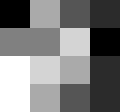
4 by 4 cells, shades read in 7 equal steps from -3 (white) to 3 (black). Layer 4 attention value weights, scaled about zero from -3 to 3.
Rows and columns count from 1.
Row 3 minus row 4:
0 -1 -2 0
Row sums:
5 1 -4 -1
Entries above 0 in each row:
3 1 1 2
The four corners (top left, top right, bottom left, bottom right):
3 2 -3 2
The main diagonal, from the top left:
3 0 -1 2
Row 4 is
-3 -1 1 2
